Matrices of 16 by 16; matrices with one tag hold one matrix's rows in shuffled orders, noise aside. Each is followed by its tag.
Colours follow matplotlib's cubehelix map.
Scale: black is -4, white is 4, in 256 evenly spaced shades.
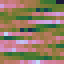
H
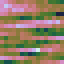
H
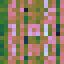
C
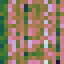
C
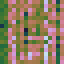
C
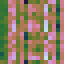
C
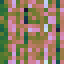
C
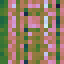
C
